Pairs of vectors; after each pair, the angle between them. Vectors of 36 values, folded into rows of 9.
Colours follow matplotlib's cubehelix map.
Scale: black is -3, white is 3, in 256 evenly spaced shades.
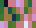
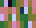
partly opposed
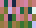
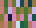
partly aligned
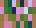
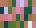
partly opposed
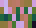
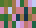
partly aligned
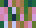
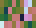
partly opposed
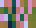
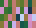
partly opposed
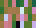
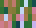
nearly parallel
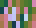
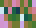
partly opposed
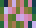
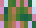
nearly opposite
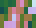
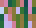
orthogonal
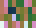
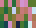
partly opposed
